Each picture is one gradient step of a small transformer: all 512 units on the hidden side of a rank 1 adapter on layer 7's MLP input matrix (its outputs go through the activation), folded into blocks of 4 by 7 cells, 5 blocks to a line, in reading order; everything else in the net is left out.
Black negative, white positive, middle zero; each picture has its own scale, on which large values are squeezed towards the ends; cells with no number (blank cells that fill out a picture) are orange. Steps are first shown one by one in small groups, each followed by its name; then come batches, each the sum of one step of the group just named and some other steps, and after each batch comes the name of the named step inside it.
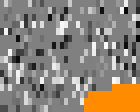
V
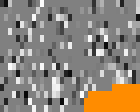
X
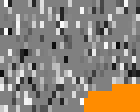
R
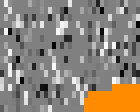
R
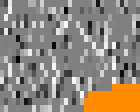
V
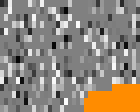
V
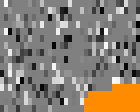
R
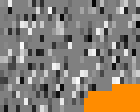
V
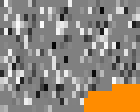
R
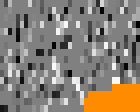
V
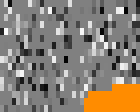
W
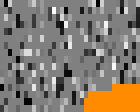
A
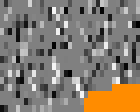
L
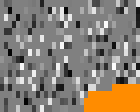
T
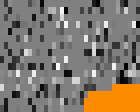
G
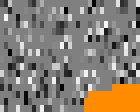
T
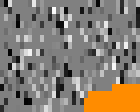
A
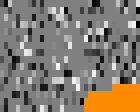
G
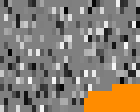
T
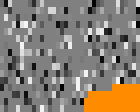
A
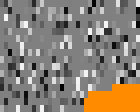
T
